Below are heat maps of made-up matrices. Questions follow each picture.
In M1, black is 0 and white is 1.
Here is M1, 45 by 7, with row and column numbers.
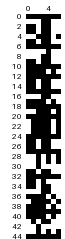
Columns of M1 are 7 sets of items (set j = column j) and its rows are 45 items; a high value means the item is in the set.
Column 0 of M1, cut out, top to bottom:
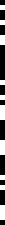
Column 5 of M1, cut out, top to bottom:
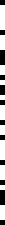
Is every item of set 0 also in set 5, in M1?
yes
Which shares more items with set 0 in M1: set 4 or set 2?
set 2
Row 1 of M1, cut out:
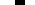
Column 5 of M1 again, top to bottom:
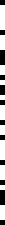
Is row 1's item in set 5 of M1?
yes
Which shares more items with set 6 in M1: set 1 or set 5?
set 5
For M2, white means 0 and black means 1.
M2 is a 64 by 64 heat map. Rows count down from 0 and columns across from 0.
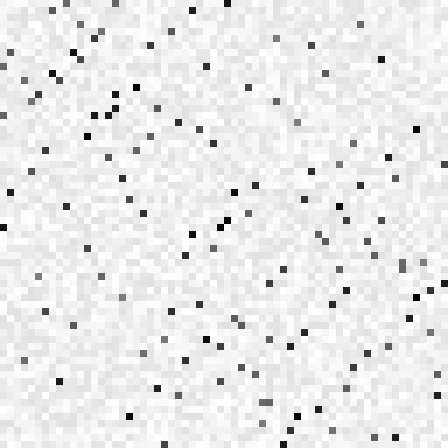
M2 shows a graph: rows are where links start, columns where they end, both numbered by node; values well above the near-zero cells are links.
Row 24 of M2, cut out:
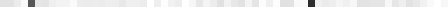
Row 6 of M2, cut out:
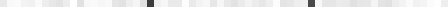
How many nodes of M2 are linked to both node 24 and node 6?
1
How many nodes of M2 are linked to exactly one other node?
2
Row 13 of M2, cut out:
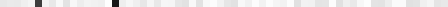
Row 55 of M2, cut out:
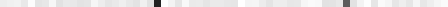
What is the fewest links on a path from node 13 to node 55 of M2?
4
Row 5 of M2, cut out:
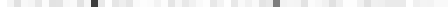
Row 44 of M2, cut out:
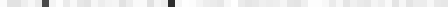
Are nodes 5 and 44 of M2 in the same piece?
yes
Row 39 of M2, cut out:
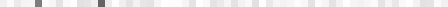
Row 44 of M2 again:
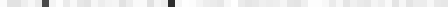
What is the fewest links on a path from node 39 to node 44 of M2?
4
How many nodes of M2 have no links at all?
1
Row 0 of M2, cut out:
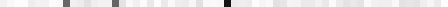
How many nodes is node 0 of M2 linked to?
3
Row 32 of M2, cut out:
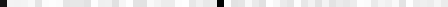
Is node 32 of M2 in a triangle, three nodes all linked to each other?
no
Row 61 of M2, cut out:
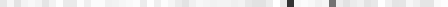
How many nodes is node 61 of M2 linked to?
2
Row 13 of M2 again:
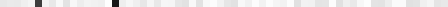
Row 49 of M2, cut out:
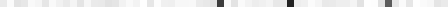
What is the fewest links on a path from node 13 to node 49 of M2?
5
